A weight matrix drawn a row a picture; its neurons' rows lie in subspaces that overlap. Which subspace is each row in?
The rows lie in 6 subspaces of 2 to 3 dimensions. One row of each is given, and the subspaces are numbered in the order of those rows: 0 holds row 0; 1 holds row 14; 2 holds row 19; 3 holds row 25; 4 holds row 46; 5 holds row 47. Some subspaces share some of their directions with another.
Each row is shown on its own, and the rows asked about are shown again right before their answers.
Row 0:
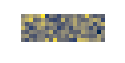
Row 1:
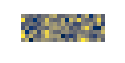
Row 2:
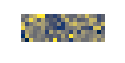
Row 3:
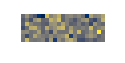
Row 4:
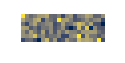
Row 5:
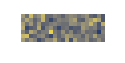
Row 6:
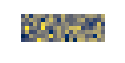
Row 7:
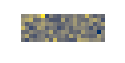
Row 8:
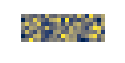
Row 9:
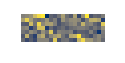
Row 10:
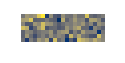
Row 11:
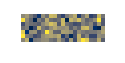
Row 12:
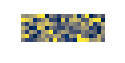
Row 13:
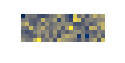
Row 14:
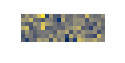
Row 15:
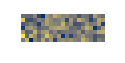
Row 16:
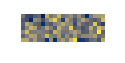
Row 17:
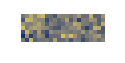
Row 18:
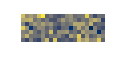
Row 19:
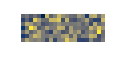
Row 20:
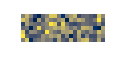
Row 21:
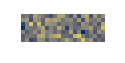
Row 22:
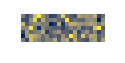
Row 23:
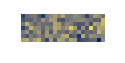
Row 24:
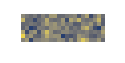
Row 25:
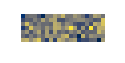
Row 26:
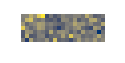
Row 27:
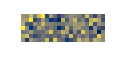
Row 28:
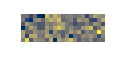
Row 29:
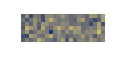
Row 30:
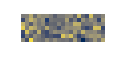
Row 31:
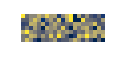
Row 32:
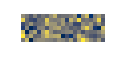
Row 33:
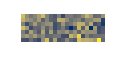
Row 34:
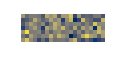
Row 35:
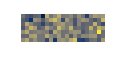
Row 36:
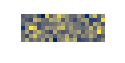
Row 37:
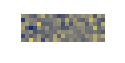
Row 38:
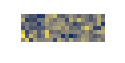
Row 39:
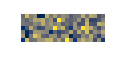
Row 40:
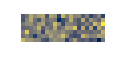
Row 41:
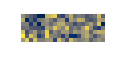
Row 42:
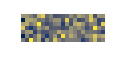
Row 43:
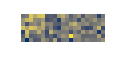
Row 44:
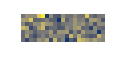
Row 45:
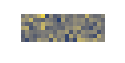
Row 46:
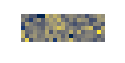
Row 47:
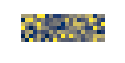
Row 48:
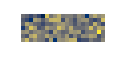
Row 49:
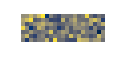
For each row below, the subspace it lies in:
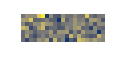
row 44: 1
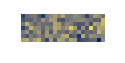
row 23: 3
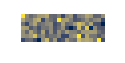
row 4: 3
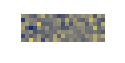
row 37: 5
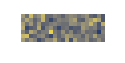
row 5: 1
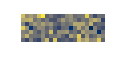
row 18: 3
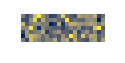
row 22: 4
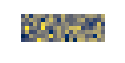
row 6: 1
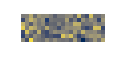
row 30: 2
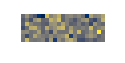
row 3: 4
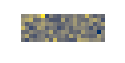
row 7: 0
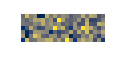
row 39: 0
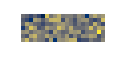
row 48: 0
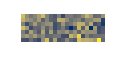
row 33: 3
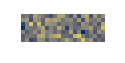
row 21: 2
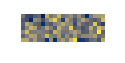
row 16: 0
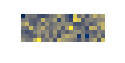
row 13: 3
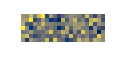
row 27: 2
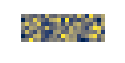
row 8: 5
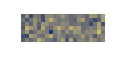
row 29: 1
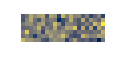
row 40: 3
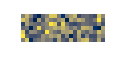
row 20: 4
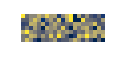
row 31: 3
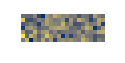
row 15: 5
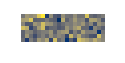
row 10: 1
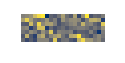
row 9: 2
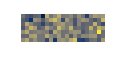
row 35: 0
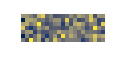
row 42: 5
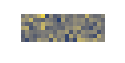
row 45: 1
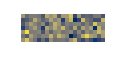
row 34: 3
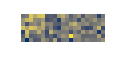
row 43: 5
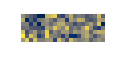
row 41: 2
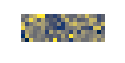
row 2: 4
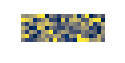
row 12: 2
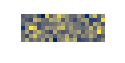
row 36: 5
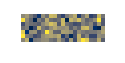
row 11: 4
